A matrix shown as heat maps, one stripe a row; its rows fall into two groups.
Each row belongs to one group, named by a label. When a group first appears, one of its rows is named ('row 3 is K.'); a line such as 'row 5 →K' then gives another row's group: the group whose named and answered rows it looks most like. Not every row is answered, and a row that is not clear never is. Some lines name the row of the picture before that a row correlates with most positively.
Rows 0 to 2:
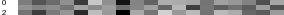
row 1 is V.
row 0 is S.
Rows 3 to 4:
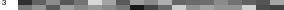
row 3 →S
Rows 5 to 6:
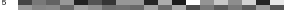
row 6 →V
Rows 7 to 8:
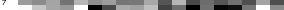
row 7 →V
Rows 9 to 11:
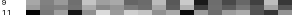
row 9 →V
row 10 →V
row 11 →S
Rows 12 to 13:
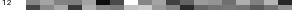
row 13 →S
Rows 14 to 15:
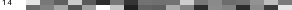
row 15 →S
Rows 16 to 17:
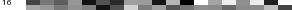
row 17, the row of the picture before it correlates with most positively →14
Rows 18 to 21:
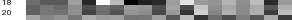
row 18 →S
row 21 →V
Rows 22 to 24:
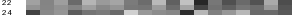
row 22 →V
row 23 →V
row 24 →S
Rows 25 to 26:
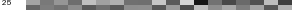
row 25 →V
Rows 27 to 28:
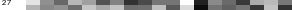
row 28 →V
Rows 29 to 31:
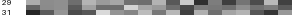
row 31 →S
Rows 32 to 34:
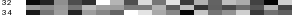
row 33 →V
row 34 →S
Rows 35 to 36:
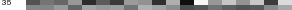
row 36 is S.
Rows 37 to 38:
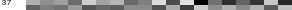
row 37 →V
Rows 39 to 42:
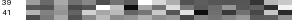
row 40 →S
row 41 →V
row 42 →S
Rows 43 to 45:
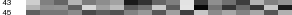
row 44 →V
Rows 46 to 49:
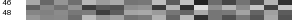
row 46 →V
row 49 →V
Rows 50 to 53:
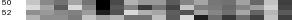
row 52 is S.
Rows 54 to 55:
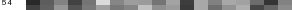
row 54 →S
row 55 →S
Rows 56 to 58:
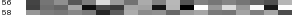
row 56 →S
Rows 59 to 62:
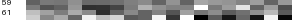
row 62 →V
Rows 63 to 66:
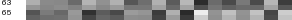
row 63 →V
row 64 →V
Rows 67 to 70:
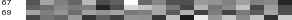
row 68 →S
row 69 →V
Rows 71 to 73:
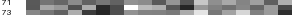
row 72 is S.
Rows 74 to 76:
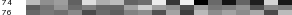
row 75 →S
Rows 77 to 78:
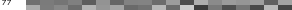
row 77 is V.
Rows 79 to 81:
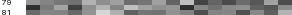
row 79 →V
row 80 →S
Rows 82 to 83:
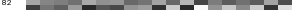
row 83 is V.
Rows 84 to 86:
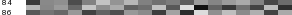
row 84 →S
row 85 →V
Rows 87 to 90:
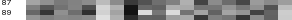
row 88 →S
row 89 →S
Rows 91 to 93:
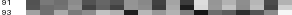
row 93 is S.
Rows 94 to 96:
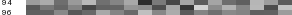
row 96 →S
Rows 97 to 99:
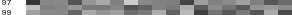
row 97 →S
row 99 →V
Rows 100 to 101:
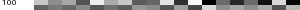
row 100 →V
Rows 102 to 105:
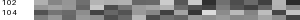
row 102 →V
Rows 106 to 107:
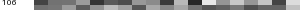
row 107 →S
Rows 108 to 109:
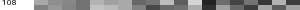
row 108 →V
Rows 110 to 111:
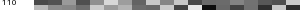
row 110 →S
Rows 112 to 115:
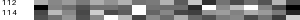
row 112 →V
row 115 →S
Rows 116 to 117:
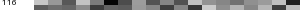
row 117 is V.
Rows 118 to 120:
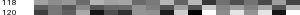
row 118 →V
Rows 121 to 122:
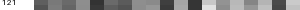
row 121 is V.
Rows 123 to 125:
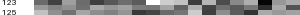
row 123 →S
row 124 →V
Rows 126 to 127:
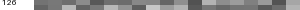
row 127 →S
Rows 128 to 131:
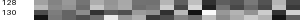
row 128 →V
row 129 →V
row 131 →S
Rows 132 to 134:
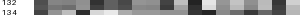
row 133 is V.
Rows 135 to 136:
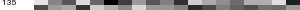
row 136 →S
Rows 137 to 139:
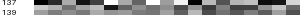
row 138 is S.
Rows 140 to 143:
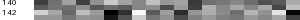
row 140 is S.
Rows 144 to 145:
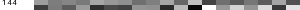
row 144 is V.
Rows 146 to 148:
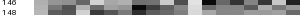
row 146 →V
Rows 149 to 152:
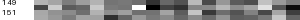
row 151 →V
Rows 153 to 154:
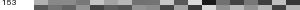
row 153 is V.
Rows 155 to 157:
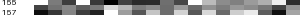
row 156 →S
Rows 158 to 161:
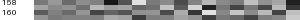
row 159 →V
